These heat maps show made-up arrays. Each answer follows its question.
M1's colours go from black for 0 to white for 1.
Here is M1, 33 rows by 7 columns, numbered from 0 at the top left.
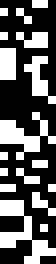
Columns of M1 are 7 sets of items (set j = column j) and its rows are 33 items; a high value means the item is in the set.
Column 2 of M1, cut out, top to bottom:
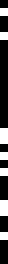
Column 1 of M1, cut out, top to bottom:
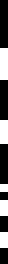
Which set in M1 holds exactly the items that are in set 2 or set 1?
0
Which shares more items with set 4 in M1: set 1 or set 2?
set 1
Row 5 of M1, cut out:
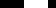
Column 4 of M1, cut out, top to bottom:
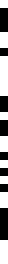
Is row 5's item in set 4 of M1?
yes
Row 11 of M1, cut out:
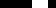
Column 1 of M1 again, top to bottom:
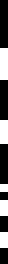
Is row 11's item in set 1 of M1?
no
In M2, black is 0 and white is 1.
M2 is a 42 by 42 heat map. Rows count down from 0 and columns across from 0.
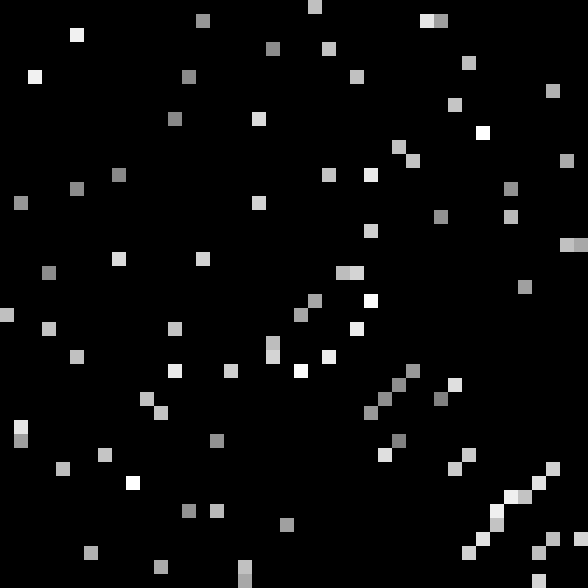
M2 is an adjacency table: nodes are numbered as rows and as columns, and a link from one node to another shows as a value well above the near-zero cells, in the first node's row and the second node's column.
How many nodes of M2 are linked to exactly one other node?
11
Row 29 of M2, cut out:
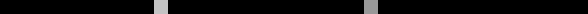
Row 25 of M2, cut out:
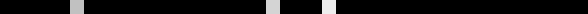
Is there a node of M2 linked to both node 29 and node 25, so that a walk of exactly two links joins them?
no
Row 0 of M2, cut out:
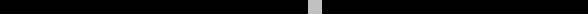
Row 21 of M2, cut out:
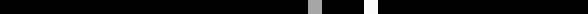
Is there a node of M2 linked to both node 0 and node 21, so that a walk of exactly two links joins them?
yes
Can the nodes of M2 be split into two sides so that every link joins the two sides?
yes
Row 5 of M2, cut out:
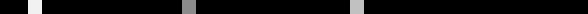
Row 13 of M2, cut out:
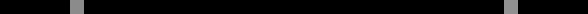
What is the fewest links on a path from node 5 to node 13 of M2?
1
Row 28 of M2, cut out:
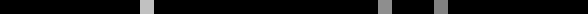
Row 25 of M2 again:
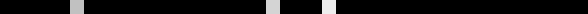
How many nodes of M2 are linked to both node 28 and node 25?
0
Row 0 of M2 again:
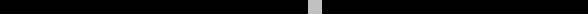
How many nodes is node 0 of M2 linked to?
1
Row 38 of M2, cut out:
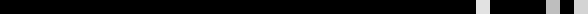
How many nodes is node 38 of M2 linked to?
3
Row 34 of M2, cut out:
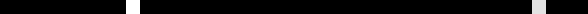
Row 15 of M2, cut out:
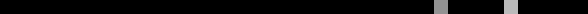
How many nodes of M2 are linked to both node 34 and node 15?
0
